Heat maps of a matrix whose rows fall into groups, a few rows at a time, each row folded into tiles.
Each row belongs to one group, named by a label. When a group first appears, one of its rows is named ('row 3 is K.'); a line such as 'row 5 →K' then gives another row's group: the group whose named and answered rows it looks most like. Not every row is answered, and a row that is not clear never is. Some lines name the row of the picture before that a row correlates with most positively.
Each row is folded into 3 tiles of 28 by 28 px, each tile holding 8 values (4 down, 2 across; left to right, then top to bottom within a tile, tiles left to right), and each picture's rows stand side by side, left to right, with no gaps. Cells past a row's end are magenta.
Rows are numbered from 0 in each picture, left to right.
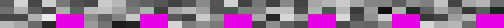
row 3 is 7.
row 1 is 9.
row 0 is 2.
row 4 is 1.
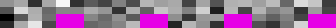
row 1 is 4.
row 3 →1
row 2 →7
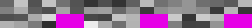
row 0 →2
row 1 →4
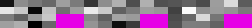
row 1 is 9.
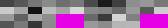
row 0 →4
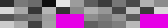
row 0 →4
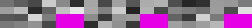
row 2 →4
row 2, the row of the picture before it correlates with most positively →1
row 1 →7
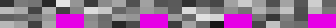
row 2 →7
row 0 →4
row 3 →7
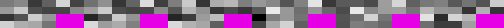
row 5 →1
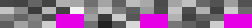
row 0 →4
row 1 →1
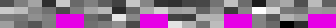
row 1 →2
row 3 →9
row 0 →9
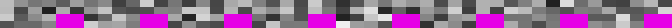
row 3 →7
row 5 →7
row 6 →9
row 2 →7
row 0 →1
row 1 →2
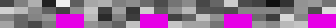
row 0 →9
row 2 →2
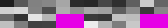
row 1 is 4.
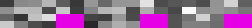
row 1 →7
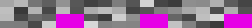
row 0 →1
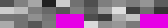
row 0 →9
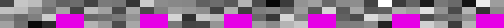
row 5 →4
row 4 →2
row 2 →1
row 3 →4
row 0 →9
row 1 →4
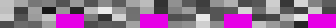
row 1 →1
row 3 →2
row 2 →2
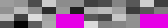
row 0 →1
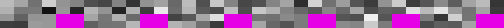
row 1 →4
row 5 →1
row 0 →1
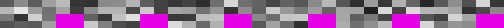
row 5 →9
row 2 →4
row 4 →4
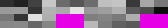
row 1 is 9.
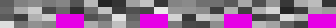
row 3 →2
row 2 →1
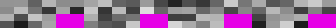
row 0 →1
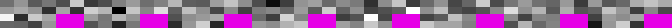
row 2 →7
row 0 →1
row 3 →4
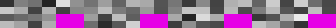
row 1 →1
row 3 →2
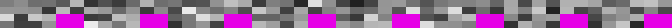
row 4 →4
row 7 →7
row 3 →4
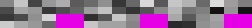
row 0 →2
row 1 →2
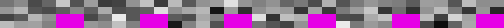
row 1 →2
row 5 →1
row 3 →1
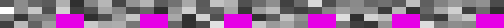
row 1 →2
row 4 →1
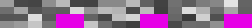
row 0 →2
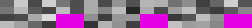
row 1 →7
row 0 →2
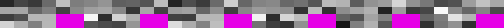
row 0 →4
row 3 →1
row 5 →7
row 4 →7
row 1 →1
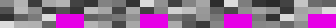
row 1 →4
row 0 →2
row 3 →4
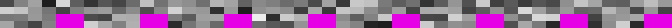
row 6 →7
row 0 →9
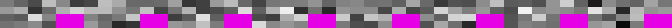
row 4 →1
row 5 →7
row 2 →2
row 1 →9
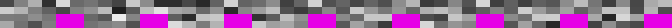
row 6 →7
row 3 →2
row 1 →2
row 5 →9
